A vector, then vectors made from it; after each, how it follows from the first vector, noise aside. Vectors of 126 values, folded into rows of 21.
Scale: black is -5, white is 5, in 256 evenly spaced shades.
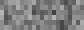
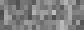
negated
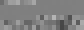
partly zeroed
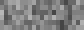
copied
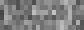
negated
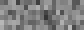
wrapped around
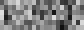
scaled up
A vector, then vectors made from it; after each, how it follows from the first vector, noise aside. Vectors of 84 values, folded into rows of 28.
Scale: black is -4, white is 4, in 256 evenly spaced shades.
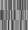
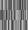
copied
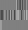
partly zeroed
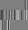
partly zeroed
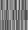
reversed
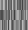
copied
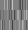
partly zeroed
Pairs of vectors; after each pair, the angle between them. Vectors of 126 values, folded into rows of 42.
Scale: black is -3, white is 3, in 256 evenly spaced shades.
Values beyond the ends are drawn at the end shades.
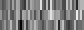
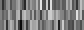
nearly parallel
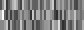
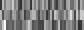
orthogonal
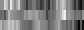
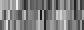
partly aligned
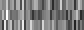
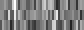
orthogonal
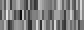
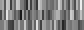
nearly parallel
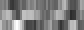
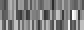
orthogonal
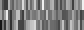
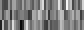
partly aligned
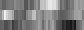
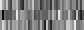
partly opposed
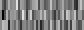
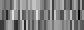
orthogonal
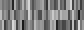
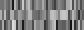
nearly parallel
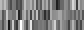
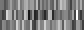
orthogonal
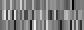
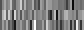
nearly parallel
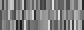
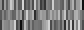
nearly parallel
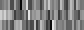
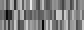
partly opposed
